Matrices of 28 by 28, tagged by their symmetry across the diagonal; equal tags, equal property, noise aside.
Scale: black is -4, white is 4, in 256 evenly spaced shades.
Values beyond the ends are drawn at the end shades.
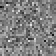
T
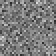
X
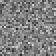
T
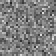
T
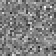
T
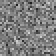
T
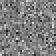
T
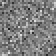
X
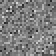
X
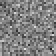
T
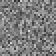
T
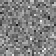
T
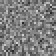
X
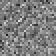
X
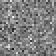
T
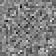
X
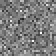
X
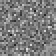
X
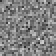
X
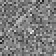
X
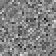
X
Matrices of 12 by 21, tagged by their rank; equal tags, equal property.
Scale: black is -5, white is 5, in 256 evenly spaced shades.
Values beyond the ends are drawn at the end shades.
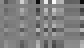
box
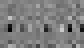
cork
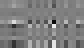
box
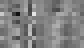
cork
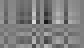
box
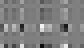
box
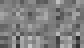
cork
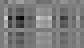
box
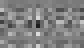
cork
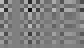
box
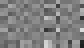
cork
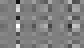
box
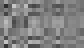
cork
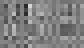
cork
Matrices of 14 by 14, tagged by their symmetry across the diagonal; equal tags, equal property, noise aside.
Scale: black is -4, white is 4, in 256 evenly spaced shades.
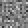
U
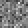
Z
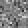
U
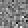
U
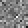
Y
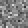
Z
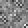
Y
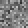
Y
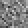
U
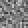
U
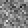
U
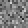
Z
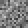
Y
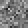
Y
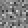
U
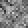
Y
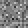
U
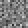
Z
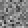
Z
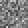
Z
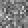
Z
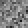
Y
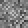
Y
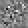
U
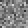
Z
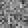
Z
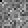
Y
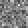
Z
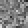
U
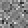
Y
